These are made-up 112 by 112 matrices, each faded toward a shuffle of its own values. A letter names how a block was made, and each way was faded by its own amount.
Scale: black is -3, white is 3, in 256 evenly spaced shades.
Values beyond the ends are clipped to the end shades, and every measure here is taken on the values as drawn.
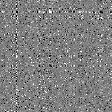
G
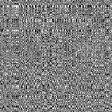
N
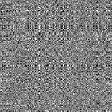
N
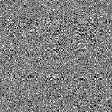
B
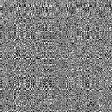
N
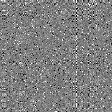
G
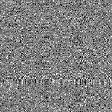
B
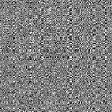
N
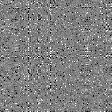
G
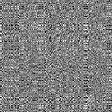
N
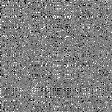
G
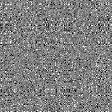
B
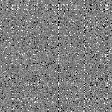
G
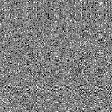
B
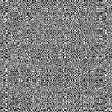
N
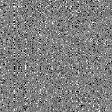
G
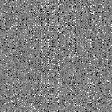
G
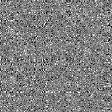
B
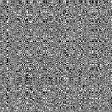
N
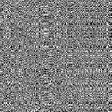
N
